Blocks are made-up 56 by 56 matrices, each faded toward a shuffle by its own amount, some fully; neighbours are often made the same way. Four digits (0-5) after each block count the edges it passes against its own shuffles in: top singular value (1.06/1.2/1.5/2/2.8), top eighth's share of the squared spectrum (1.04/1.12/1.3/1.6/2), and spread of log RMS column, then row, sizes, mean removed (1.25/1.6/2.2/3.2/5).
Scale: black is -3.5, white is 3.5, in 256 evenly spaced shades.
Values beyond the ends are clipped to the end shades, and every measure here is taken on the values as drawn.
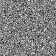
0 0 0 0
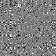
4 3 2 2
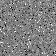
1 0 0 0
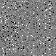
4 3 2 1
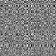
4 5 3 3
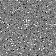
0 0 0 0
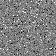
0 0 0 0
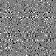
4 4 2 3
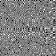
4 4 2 2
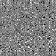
4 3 1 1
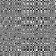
5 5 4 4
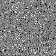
3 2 0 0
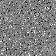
2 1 0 0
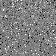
2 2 0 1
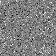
0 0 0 0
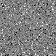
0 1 0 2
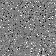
2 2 0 0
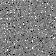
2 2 1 0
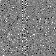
3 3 2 0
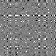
5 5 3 3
